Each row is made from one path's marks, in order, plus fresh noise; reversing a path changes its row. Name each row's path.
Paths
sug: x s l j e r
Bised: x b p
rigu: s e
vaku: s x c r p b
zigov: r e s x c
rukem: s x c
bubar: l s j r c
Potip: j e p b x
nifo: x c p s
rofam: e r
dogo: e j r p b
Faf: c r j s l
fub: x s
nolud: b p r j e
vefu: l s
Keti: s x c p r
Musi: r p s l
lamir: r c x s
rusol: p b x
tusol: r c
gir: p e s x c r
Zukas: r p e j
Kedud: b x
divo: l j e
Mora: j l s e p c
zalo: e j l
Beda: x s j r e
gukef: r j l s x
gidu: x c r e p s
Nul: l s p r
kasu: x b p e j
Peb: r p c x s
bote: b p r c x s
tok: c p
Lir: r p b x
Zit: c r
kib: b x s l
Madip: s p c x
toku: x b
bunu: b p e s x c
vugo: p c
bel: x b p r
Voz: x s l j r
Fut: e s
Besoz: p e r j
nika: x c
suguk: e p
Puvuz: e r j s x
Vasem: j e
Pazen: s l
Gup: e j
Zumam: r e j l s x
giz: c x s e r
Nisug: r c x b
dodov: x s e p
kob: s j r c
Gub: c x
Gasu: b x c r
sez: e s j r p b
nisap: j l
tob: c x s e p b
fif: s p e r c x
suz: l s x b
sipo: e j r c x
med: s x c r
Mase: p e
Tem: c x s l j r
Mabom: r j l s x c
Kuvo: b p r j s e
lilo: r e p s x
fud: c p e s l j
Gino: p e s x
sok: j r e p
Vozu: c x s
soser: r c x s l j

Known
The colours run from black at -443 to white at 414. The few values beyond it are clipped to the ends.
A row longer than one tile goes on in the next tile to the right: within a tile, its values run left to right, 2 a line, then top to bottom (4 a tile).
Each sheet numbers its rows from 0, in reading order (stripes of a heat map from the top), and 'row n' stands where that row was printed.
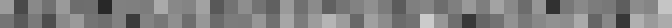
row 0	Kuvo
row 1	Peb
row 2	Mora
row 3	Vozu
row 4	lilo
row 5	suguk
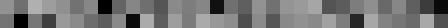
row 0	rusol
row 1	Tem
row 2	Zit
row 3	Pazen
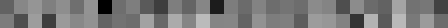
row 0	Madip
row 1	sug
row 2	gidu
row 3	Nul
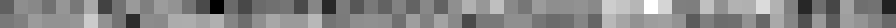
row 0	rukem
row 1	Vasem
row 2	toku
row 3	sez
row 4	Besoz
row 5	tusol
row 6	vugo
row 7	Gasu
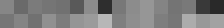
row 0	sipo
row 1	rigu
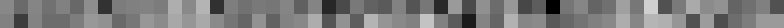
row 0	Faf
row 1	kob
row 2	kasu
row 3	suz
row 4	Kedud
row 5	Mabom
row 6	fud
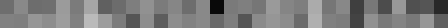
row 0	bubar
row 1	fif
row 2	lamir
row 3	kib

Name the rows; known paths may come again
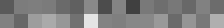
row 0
fub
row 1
dogo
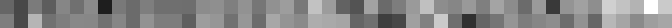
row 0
vaku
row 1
gidu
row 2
zigov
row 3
tok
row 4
lilo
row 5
tusol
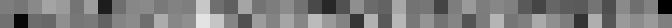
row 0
Musi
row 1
nika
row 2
divo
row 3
Nul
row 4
zalo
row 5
med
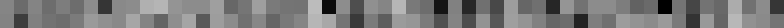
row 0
Faf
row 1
Mase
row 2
Gub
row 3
nolud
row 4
Gasu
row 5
Potip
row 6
bel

